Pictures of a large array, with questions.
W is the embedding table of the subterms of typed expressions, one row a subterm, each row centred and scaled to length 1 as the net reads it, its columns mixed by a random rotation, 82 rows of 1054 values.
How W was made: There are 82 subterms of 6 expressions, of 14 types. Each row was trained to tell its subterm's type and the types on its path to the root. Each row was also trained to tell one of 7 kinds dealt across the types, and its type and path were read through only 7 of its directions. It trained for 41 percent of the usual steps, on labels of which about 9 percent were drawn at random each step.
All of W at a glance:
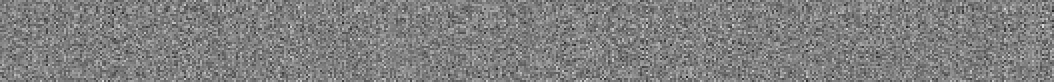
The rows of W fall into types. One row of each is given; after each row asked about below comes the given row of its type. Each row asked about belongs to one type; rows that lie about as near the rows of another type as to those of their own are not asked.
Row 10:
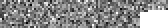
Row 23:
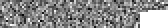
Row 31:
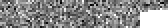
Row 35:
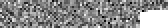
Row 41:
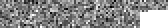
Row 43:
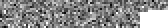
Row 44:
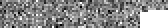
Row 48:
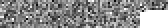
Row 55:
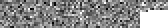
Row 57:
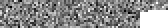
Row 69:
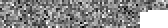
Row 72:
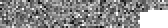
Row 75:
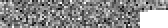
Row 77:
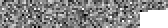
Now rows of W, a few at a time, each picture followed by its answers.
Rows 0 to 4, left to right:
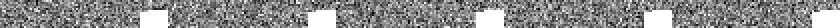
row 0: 41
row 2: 72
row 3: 44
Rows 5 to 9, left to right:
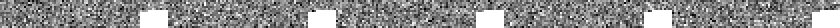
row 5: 75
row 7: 41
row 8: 55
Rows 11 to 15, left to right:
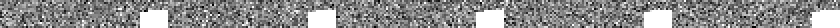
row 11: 43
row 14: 35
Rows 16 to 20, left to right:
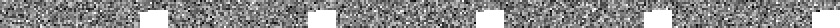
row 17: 75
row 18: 44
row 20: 44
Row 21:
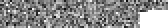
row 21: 72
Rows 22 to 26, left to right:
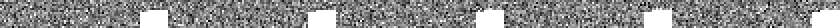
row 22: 55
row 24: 57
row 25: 72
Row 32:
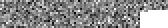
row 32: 55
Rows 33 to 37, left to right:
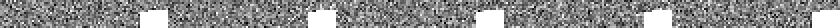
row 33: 55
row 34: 57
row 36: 72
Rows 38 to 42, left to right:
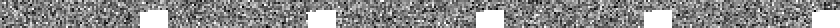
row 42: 48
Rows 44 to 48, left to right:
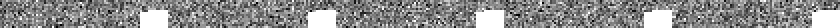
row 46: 55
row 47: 57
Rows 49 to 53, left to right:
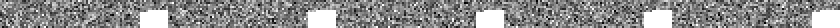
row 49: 41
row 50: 75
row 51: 44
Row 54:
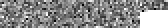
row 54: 48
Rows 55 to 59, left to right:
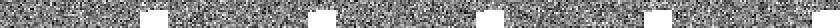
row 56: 57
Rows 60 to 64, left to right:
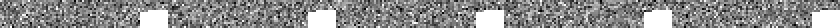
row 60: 31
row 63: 57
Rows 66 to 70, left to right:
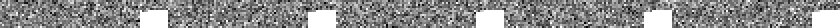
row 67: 23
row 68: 35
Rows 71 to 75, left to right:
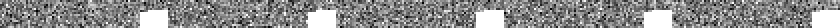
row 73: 69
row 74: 41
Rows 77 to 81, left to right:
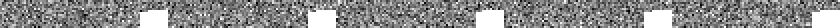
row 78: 44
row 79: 35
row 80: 23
